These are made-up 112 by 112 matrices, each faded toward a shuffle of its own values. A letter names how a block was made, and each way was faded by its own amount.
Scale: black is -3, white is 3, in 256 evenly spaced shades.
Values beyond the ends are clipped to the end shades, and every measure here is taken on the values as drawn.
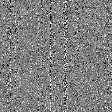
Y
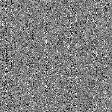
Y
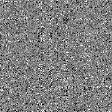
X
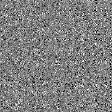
X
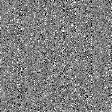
Y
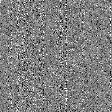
Y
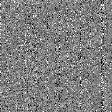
Y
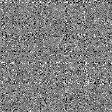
X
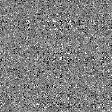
X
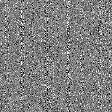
Y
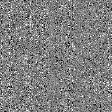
Y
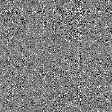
X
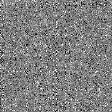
X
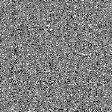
X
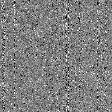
Y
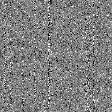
Y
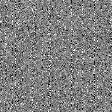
Y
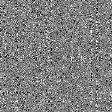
X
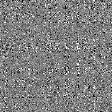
X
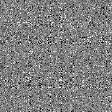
X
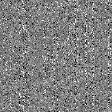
Y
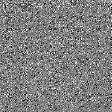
X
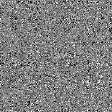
X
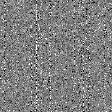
Y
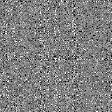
X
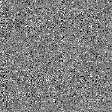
X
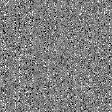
Y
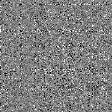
X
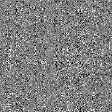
X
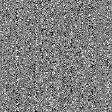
Y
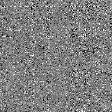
X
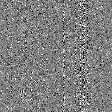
Y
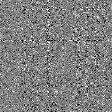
X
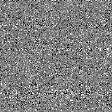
X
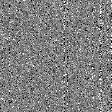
Y
